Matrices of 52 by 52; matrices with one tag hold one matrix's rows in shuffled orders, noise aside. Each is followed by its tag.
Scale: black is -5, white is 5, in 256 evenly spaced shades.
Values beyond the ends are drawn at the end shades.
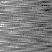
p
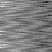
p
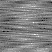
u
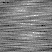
u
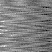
p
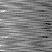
p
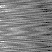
p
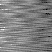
p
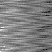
p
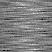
u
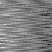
p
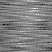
u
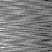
p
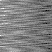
p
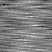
u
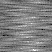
u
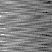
p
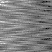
p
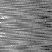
p
